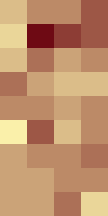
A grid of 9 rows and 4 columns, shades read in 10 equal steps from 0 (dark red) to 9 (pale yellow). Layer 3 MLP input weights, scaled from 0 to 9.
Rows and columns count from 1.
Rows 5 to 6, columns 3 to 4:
6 5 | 7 5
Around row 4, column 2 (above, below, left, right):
4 5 4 7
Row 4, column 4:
7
